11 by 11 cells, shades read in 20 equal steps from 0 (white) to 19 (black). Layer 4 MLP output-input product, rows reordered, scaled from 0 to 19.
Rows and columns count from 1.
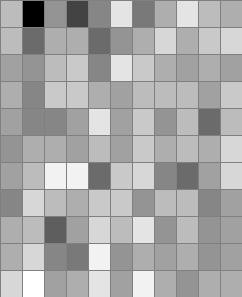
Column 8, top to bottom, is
6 3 6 5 8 6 9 5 8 7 6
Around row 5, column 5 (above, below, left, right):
6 5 7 7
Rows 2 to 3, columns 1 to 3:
5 11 6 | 7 8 5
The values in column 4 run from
1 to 14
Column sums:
69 78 72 72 63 61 53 69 65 77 58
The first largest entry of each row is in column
2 2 5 2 10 1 5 1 3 4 9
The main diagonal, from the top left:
5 11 5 4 2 7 3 5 5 8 6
